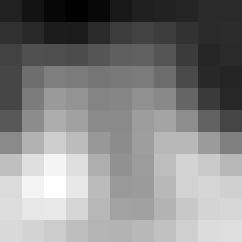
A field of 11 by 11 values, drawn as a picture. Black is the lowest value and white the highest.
The bottom left is the ninth with the highest average. There are no lone odd cells. No regular stripes run through it. The texture is blotchy. There is an overall slope up to the bottom.
